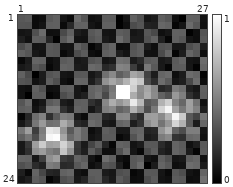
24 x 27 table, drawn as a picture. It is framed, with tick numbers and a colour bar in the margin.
Overall the values sit about 30% of the way up the scale. There are three bumps. No overall slope runs across the table. The halves do not mirror each other.
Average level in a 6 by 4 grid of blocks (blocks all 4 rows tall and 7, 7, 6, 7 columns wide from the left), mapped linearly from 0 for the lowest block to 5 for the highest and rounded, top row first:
0000
0010
0151
1134
4101
1000
